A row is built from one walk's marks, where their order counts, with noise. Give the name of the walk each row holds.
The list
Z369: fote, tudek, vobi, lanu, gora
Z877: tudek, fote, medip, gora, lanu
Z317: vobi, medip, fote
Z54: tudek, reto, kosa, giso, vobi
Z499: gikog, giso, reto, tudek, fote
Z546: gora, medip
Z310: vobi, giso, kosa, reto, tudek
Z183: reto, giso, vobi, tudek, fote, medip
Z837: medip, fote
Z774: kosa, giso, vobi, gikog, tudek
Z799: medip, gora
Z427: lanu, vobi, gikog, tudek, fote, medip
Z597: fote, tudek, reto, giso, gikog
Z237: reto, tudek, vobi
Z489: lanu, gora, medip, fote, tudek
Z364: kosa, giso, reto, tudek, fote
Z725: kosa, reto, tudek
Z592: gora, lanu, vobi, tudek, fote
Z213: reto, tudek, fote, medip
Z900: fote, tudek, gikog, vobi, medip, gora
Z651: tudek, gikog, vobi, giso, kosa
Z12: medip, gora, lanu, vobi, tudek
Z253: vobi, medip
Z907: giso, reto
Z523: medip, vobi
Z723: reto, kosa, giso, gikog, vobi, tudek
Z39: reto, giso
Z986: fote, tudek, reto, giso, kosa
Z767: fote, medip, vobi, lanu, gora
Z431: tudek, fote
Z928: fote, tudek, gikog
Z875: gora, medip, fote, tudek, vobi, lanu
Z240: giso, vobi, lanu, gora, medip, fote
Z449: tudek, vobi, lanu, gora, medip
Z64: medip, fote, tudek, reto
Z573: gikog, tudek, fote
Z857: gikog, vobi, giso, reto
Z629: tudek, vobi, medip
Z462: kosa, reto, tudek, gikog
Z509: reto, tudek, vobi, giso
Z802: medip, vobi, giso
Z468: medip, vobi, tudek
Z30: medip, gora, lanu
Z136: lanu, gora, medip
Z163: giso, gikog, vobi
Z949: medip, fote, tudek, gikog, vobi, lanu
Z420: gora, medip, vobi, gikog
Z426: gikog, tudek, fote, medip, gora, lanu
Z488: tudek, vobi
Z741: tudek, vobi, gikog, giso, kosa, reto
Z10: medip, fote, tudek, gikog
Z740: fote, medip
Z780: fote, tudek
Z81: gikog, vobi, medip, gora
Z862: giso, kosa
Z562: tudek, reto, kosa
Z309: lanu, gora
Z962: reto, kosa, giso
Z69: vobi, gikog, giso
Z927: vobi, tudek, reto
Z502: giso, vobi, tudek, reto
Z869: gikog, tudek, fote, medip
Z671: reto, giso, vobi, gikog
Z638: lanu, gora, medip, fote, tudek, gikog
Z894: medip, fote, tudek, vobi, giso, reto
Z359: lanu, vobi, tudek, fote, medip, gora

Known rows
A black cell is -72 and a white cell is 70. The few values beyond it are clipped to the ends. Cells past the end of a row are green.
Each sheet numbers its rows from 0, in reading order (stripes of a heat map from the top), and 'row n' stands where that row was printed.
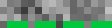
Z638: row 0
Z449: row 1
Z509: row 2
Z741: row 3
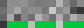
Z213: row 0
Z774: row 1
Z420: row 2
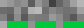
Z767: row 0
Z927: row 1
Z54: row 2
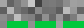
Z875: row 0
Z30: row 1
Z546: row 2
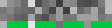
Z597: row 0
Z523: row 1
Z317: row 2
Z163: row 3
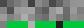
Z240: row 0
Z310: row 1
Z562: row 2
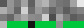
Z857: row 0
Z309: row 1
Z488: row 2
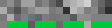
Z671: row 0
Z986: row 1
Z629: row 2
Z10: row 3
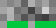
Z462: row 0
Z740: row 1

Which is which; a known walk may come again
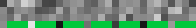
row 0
Z81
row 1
Z468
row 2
Z562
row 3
Z426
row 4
Z213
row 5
Z309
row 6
Z927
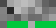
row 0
Z629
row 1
Z894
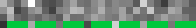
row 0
Z39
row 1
Z802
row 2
Z364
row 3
Z427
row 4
Z725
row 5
Z64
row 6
Z69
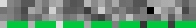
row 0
Z928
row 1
Z857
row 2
Z12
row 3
Z740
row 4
Z489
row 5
Z431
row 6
Z962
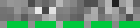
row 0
Z369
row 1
Z907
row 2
Z597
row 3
Z163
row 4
Z253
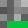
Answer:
Z877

